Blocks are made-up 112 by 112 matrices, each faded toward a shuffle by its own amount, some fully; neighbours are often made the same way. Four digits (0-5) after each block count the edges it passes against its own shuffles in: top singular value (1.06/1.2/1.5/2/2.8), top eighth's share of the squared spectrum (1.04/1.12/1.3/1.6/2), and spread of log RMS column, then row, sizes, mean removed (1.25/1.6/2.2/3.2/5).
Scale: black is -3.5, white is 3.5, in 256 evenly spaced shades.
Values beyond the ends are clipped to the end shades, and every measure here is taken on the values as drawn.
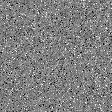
2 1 0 0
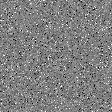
2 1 0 0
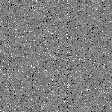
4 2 1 0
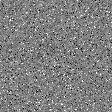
1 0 0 0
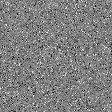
2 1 0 0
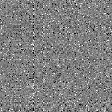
4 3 2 2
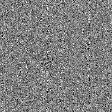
1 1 3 0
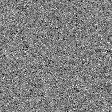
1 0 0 0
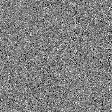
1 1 2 0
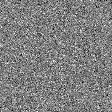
0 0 1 0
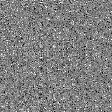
3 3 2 0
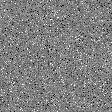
0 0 0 0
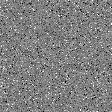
2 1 1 0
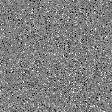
3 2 1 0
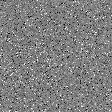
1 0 0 0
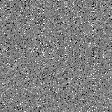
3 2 1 1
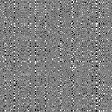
5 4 4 3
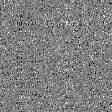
4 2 1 1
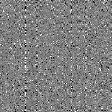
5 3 3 2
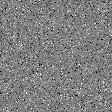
0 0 0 0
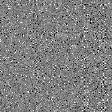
4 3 2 1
